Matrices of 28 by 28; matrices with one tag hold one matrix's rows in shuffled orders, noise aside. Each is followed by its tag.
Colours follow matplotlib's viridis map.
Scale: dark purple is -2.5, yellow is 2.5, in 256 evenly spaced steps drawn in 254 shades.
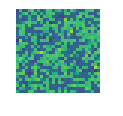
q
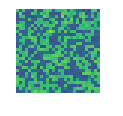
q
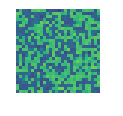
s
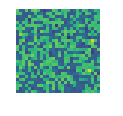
q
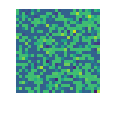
s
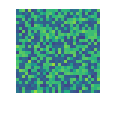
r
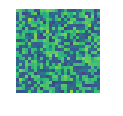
q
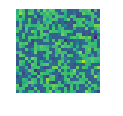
q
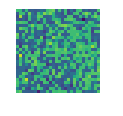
s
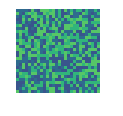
r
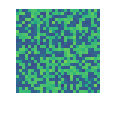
r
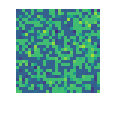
s
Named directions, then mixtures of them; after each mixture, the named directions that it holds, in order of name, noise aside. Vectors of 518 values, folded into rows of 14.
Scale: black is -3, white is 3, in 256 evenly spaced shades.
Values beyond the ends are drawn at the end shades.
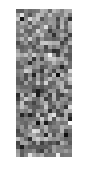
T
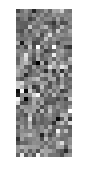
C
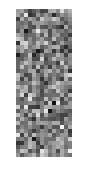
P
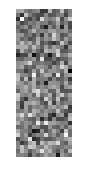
P, T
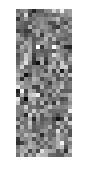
C, P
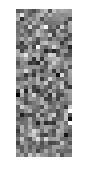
C, T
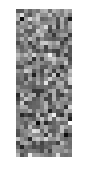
T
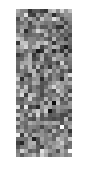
P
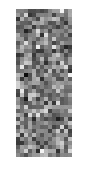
C, P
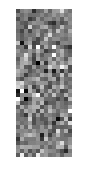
C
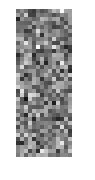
C, P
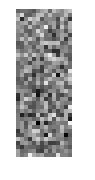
T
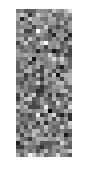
P, T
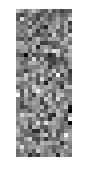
C, T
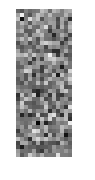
T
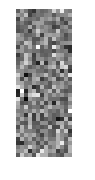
C, P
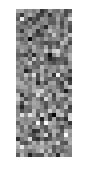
T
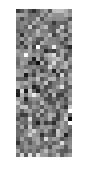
C, T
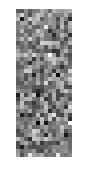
T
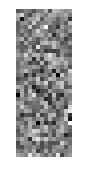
C, T
